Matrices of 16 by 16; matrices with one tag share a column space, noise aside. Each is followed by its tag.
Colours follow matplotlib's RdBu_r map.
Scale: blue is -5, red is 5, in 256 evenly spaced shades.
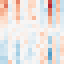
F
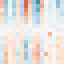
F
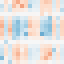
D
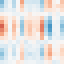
D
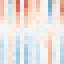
F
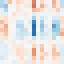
D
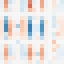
D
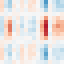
D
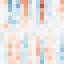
F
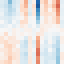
F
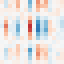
D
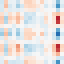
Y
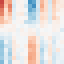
F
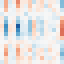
D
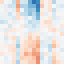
F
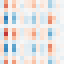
Y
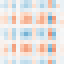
Y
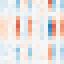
D
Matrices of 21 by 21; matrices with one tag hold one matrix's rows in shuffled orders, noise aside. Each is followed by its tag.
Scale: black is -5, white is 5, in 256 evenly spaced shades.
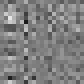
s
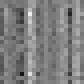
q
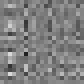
s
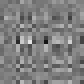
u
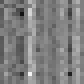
q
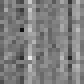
q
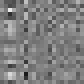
s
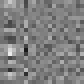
s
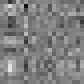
s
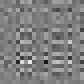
u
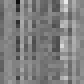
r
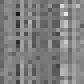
r
